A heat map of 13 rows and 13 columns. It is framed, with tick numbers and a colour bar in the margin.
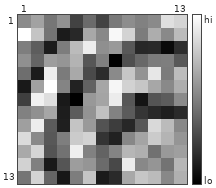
No overall slope runs across the table. The halves do not mirror each other. There is no seam. The bottom right is the calmest part. Concentric rings centre on the bottom right. On average the colour sits 50% of the way up the scale.
